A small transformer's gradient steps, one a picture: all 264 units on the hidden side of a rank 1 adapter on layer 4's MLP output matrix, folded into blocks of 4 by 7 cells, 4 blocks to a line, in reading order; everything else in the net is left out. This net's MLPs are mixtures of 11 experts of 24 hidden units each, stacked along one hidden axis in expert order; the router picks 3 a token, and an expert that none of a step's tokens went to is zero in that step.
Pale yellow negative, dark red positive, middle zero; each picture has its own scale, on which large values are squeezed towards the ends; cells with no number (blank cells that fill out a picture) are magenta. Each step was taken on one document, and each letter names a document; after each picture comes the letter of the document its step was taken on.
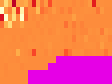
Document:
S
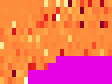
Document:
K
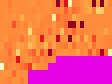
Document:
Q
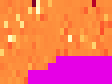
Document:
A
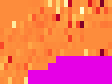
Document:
K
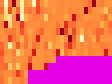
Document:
A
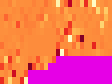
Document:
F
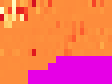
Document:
S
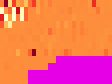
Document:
S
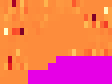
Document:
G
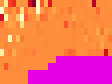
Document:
S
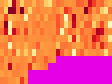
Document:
A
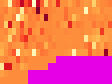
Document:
A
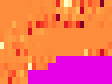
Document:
K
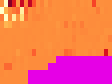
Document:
S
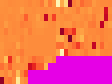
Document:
F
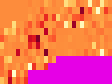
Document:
K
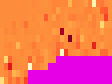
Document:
F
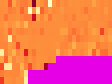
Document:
A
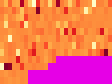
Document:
A
